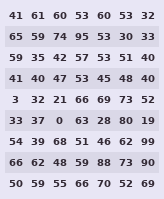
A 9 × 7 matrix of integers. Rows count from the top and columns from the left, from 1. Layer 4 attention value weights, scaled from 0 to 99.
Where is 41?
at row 1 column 1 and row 4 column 1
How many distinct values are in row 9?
7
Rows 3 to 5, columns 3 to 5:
42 57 53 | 47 53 45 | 21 66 69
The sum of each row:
360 409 337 314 316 260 419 486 421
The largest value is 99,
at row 7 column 7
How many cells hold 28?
1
